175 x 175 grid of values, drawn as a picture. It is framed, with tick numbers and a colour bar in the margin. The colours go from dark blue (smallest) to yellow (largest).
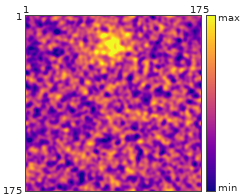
Ninth with the highest average: top middle. Bumps: one, in the top middle. Average level on the scale: 40%. Lone odd cells: none. Stripes: none.
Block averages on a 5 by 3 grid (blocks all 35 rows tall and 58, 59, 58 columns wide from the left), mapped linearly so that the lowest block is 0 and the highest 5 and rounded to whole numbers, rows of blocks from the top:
050 / 031 / 011 / 011 / 011
